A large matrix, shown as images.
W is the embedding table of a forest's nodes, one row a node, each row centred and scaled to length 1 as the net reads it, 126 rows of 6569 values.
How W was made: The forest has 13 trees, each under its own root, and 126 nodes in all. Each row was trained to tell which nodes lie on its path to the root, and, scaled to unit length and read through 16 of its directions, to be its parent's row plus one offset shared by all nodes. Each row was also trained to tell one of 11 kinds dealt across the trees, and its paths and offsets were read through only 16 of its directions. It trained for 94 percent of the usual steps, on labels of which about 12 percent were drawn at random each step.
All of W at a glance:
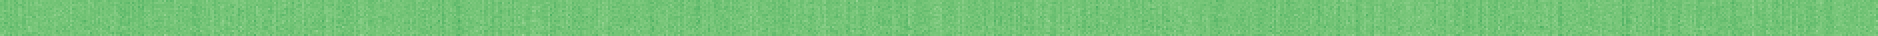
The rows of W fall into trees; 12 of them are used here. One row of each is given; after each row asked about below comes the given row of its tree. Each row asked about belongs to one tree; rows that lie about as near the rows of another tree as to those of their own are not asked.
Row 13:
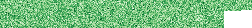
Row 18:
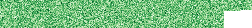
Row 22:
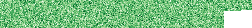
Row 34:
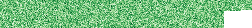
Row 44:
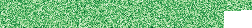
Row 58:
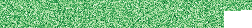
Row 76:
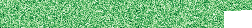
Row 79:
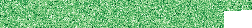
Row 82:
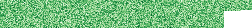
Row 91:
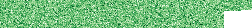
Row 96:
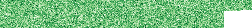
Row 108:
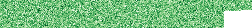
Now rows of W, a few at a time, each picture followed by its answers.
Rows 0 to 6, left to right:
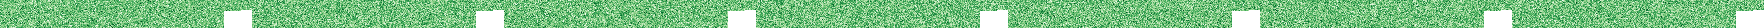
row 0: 91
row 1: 13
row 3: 79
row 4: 22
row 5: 34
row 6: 13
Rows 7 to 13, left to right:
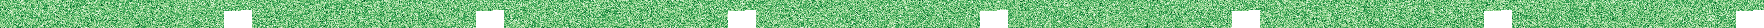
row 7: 91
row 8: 58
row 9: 82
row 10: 96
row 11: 108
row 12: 96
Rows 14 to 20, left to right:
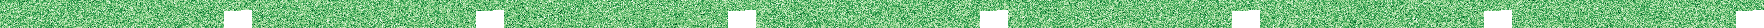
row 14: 44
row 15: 91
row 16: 13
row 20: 76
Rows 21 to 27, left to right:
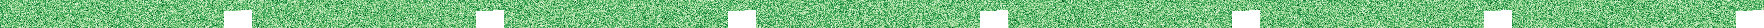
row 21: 108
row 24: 58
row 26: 108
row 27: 76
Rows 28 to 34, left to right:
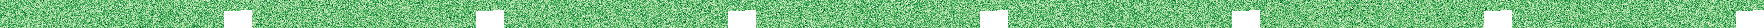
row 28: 96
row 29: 79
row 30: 13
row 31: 79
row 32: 79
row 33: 108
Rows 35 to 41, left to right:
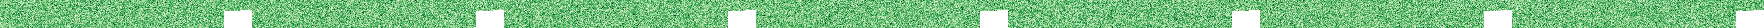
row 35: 91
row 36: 58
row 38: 58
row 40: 108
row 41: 76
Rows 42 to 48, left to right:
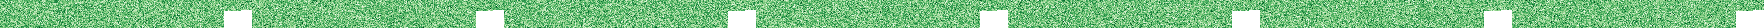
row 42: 58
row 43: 76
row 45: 76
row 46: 13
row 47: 96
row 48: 13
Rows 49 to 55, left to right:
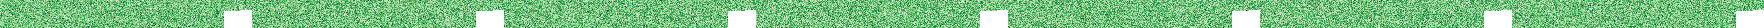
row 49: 96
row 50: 58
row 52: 44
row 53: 82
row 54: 96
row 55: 91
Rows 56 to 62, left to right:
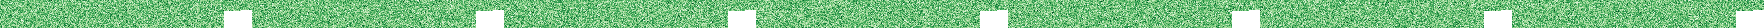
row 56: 108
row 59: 18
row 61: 91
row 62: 22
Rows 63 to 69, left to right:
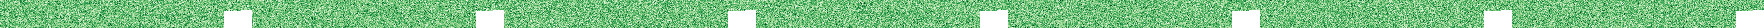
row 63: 96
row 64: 22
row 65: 79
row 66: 22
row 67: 91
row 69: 108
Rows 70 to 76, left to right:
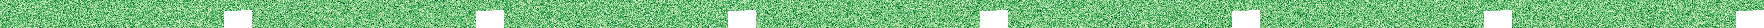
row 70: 58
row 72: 108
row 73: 108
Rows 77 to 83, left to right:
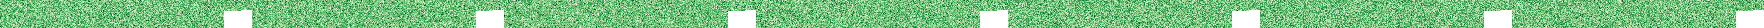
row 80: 22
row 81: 44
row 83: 76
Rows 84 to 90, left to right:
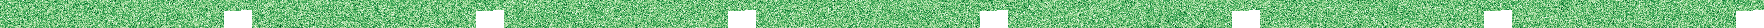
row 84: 58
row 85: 91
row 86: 13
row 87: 22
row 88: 96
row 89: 76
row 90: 96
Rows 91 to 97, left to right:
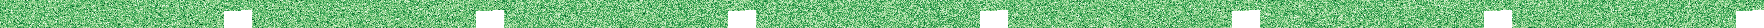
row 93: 44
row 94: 44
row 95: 108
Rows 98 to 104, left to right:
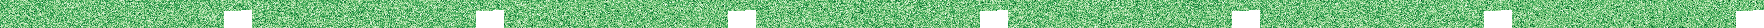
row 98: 18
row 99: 82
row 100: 22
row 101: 79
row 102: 18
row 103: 108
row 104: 96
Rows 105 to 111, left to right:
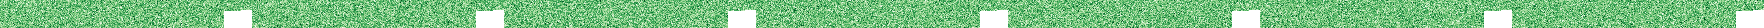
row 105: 91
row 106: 91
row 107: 58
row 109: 96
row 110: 58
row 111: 91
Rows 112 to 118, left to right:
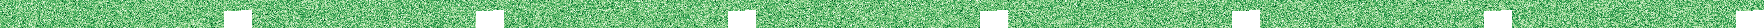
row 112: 58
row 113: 18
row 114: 58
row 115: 13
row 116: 91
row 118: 82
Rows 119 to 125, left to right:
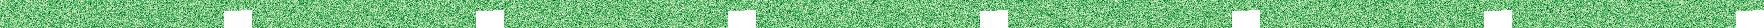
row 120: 22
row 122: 22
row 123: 96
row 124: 79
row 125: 108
